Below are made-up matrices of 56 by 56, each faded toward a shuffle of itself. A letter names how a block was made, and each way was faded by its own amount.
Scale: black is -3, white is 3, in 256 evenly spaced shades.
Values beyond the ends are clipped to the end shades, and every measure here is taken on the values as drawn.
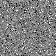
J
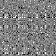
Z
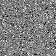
J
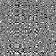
Z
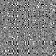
Z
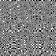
Z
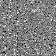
J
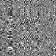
Z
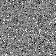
J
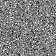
J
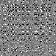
Z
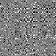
Z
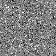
J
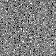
J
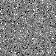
J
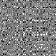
Z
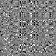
Z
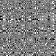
Z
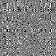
Z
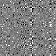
Z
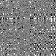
Z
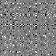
Z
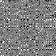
Z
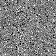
J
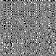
Z
